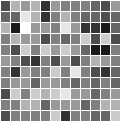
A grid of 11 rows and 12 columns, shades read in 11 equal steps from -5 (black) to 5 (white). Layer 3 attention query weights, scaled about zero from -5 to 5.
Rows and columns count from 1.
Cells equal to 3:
11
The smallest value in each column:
-2 -4 -2 -3 -3 -2 -3 -2 -3 -4 -4 -2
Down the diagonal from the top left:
-2 -1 5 1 3 -2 0 -1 1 0 -1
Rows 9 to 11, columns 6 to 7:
3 4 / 1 1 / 3 -3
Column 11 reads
-2 -2 -4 3 -4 1 -3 0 0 2 -1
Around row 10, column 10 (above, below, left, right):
-1 -1 -1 2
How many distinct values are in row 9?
7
